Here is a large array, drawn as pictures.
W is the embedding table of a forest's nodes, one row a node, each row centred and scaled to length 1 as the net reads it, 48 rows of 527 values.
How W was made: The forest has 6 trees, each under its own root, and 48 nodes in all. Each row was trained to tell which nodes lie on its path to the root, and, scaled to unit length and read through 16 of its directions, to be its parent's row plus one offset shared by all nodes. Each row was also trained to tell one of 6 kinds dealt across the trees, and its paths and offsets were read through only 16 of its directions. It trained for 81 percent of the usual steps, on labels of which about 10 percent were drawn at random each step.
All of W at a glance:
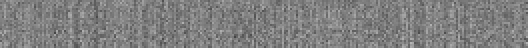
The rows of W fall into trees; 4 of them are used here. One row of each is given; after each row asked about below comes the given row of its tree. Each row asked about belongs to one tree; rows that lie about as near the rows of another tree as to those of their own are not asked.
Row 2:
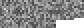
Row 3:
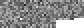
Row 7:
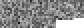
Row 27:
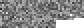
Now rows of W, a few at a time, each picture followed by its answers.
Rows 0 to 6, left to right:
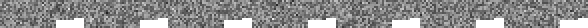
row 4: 2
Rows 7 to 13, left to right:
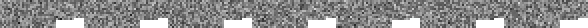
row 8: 27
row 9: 7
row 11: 27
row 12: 3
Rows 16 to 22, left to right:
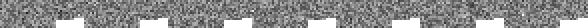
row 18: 7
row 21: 2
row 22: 7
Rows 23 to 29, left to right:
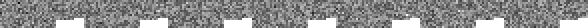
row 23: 27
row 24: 7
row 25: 2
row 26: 7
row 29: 7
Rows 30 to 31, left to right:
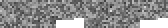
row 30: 3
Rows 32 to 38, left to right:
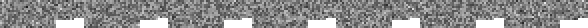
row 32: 27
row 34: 2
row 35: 7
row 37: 2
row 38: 2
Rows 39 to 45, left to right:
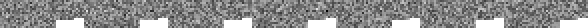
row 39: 27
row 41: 7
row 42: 27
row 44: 27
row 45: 27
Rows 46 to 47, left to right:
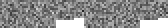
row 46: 27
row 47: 27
